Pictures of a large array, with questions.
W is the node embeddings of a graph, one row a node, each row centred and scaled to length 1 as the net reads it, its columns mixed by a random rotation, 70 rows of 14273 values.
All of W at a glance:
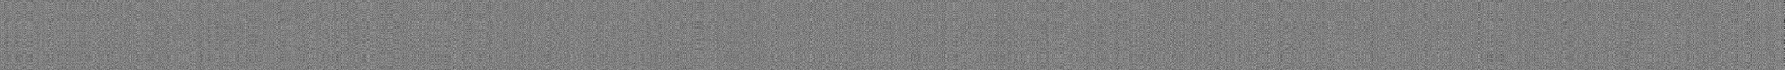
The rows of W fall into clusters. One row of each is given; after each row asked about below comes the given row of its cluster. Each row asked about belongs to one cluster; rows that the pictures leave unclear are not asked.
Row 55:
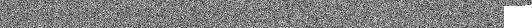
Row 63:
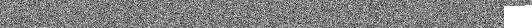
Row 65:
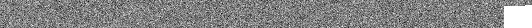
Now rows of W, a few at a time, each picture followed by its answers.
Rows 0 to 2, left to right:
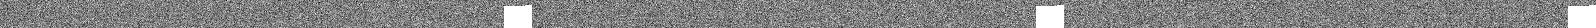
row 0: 55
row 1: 55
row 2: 65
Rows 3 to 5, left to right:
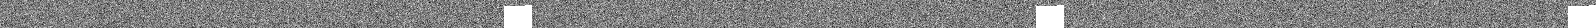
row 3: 63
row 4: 63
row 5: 65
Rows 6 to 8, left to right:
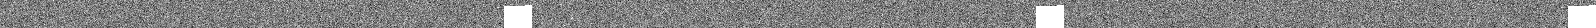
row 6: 63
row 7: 65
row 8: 63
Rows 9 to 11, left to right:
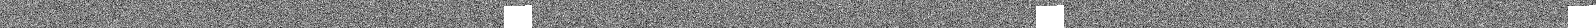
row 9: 65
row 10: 63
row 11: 55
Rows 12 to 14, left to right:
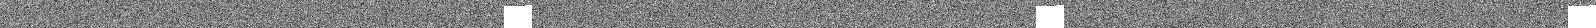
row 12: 65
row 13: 55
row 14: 63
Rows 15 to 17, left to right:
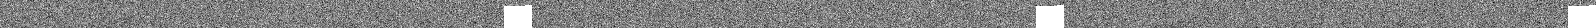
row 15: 63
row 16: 55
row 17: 63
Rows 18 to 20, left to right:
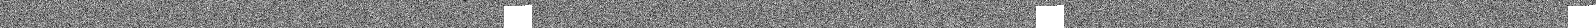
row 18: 55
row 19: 55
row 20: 55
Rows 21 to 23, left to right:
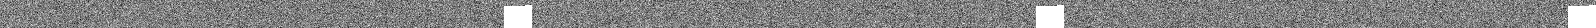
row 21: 65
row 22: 65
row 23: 63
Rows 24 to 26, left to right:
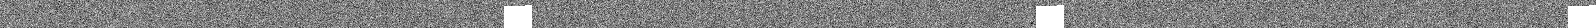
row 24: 65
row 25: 63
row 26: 65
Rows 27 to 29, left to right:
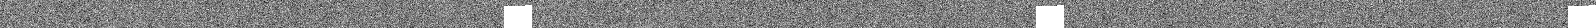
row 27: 65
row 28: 65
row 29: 63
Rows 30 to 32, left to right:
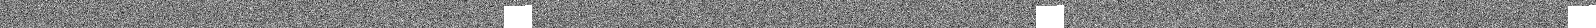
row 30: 55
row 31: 63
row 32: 65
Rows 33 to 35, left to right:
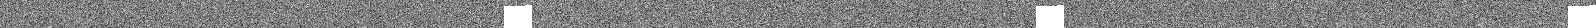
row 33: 63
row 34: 65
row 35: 55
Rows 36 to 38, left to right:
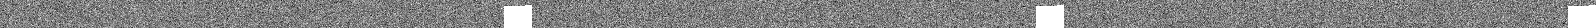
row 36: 65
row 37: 55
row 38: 63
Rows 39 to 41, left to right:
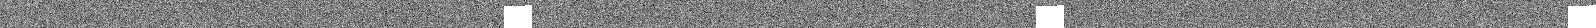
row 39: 65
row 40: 65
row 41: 55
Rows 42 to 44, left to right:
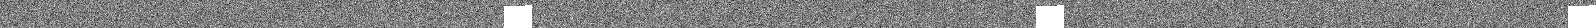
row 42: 55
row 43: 65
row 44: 63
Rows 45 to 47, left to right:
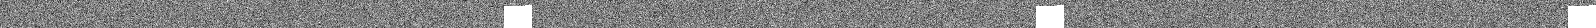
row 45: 55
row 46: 55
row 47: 63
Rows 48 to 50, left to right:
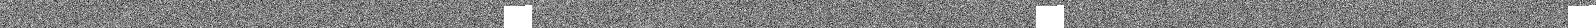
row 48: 65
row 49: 65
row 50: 63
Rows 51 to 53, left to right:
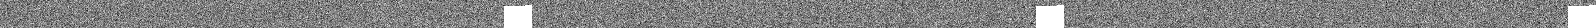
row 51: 55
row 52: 63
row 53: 63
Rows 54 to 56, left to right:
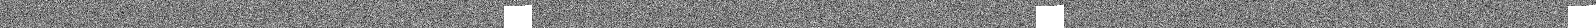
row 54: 55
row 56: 55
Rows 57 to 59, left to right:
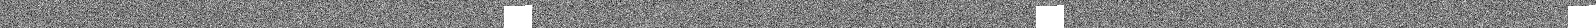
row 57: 55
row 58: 65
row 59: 55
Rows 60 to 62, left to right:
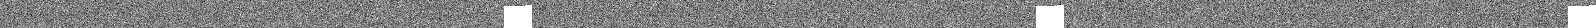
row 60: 55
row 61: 55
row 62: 65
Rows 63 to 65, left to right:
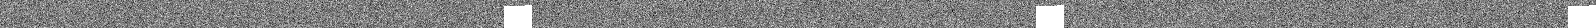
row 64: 55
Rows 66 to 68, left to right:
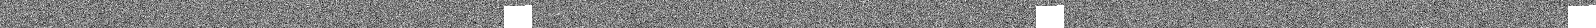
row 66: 63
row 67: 63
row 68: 63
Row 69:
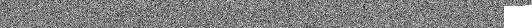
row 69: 55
